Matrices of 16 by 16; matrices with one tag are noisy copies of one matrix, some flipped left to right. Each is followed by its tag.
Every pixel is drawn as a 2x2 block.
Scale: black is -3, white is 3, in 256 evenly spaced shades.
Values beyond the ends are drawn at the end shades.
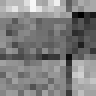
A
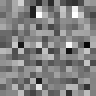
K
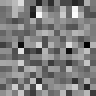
K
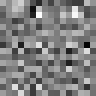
K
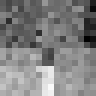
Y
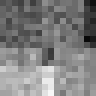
Y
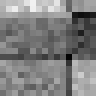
A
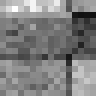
A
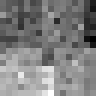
Y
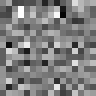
K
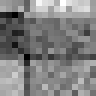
A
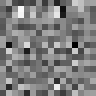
K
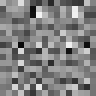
K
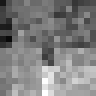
Y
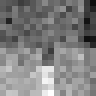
Y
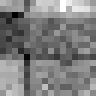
A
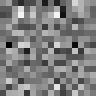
K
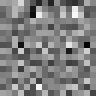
K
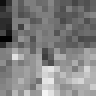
Y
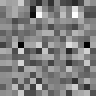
K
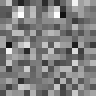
K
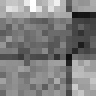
A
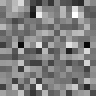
K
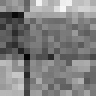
A
